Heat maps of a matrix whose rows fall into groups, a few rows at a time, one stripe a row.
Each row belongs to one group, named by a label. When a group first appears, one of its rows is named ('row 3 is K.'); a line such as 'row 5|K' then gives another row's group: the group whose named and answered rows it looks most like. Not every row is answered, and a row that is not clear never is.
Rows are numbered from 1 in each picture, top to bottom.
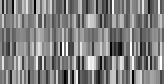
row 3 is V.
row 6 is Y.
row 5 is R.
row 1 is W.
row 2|R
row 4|V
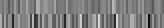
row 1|W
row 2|W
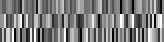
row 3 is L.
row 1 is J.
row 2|R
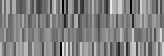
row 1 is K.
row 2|Y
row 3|R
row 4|V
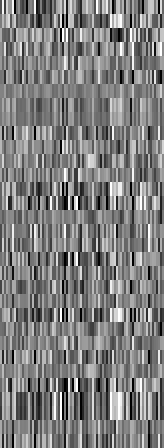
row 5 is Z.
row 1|L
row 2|K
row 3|V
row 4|R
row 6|J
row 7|R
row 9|K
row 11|V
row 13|Z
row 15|Y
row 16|J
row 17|L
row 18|L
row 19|Y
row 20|W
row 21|K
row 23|K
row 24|J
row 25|Z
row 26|W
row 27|R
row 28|Y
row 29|K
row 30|K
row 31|W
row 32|W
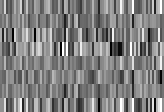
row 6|J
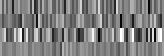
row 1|W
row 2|J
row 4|V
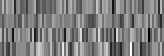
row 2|J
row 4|V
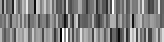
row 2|Y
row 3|V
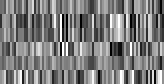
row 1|J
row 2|K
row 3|K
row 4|V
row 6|R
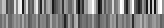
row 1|R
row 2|Y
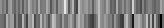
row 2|J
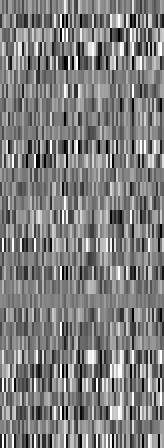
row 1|Z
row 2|K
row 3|V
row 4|R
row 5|Y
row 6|L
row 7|Z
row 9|Y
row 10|J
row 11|Y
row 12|L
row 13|W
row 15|Z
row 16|V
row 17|J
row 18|L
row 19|J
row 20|K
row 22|W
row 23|J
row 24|K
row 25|Y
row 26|R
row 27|K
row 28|L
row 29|R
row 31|Z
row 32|L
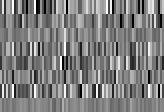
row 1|L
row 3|Z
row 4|L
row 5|K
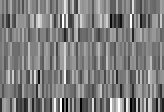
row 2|V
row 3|Y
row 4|Z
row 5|Z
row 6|L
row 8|K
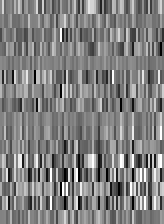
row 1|R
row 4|J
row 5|W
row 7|V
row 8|J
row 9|R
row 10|R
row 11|Y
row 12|R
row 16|Z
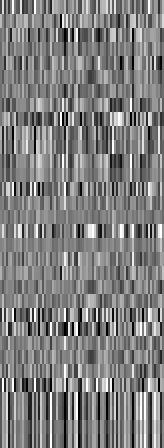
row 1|L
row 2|V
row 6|J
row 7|Y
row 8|V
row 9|K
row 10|W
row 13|V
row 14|L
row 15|Z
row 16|W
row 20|V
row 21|J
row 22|R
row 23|L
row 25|Z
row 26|J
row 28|L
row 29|Y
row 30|Y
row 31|Y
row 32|Y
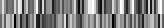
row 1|R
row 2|L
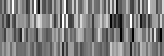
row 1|L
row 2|V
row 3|J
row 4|K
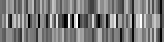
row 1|J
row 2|Y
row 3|J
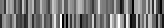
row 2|K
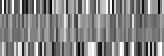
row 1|L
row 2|Z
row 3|Z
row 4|R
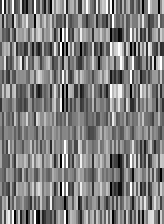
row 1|L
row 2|W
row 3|V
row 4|K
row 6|V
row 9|W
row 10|J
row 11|Z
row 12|V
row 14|V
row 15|Y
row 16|L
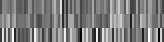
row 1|K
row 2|K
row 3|L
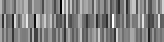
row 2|W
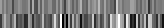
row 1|W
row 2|K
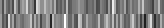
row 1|W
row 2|Z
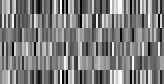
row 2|L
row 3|J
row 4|W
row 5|Z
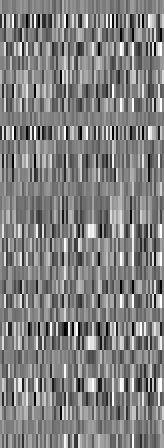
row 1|V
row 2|L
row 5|Z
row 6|V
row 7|W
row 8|R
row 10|L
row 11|W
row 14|R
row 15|K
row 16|K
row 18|Z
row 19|R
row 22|R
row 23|Z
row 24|Y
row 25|R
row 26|J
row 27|Z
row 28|R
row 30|V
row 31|R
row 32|Z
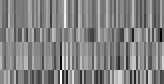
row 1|Z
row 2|Z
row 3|J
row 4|V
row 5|V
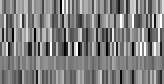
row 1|V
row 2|R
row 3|W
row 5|W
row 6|J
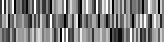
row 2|Y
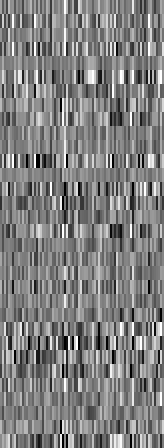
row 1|Z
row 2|L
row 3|Z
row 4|L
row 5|R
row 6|R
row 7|W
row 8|V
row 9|V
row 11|Z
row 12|L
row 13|V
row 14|Y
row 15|K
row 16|Y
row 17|V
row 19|W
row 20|Z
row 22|Z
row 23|J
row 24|R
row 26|L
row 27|K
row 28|Z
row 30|J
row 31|V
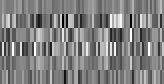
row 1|R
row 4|L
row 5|V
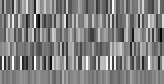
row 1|W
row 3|J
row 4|K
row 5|L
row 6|V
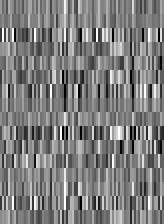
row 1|Z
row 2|Z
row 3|L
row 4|K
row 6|K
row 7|Y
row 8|Y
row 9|Z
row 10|K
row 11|J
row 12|W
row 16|K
